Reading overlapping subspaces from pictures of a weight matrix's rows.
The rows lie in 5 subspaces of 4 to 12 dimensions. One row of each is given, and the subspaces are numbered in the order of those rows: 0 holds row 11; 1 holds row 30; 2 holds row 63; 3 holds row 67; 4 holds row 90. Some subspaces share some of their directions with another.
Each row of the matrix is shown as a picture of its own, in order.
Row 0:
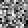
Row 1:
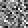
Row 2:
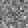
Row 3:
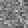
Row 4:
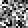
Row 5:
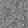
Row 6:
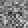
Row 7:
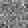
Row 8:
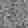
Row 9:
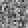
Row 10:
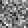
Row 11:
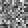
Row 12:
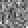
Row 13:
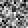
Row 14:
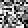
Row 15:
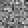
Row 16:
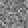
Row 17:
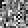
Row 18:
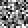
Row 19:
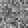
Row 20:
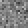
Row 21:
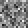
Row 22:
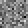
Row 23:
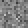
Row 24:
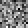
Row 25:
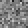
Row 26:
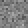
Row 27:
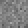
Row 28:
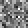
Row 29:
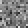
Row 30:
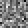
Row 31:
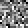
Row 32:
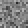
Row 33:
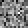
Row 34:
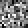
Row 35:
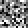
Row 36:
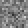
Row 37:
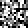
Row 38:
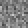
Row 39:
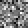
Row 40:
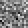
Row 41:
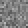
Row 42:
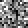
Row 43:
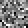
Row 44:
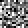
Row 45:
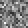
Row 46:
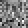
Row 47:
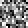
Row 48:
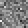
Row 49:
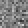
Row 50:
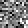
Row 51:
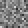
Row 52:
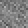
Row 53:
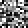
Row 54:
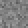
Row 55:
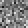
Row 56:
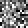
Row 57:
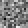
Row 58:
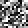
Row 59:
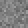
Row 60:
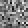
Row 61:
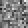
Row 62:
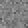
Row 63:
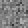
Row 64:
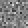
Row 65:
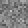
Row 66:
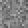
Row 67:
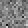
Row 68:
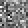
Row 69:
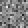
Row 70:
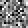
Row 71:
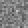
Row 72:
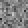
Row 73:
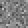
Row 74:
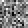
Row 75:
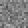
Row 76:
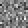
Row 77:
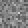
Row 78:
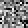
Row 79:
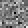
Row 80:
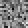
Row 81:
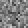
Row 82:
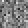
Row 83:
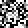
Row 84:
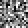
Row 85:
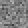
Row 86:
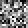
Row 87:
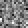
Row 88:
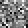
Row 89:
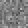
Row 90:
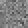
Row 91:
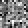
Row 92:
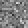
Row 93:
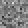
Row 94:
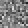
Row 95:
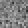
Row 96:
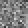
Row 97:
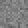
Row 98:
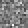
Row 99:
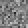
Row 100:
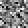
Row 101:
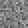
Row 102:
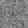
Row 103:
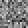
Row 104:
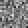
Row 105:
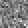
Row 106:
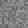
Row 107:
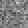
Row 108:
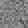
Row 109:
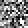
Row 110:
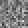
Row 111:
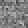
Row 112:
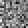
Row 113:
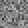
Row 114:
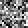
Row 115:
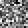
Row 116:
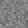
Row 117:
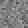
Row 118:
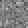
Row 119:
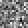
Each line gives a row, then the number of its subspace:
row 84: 1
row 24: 3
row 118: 2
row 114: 3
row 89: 2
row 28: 0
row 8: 2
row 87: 3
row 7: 0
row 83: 4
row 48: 0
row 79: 2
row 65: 0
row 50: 4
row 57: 2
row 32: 1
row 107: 2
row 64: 1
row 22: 4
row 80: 1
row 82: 0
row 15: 1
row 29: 0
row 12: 2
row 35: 0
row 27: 2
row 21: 0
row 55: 0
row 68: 1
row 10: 0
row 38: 3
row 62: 1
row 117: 1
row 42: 2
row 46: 3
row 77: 0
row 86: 0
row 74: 4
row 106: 2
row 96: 0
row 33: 0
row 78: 4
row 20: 2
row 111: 2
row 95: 2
